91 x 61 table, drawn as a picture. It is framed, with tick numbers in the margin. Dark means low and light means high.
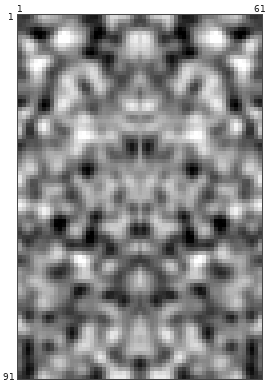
Seam: none. Mirror symmetry: left to right. Grain: blotchy. Histogram: bell-shaped.
